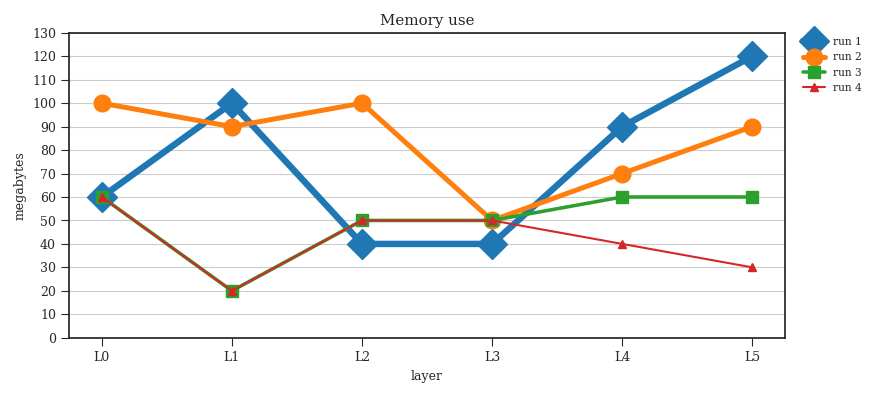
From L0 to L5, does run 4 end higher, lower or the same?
lower
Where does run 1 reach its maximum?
L5
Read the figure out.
Title: Memory use
x-axis: layer, ticks L0 L1 L2 L3 L4 L5
y-axis: megabytes, ticks 0 10 20 30 40 50 60 70 80 90 100 110 120 130
Legend: run 1, run 2, run 3, run 4
Values:
run 1: 60 100 40 40 90 120
run 2: 100 90 100 50 70 90
run 3: 60 20 50 50 60 60
run 4: 60 20 50 50 40 30
